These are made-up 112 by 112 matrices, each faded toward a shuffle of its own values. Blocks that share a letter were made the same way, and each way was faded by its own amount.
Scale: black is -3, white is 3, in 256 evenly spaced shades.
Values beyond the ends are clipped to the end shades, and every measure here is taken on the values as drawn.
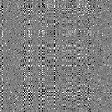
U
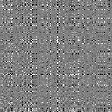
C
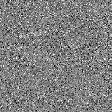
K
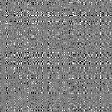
C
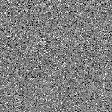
K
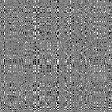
U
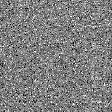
K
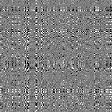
C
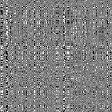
U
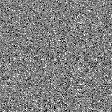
K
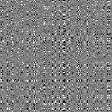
U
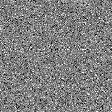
K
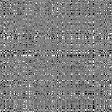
C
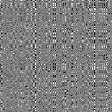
U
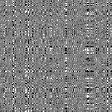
U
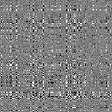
C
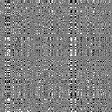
U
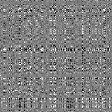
C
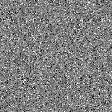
K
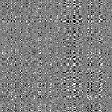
U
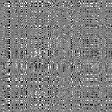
U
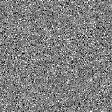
K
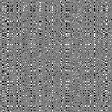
U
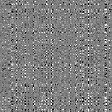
U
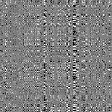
U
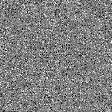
K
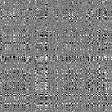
C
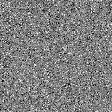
K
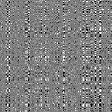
U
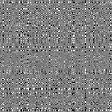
C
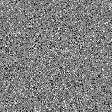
K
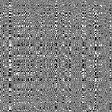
U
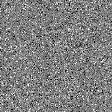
K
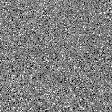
K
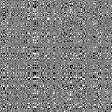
C
